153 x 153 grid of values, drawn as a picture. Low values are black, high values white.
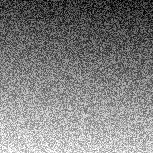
Ninth with the highest average: bottom left. Grain: fine. Slope: up to the bottom.
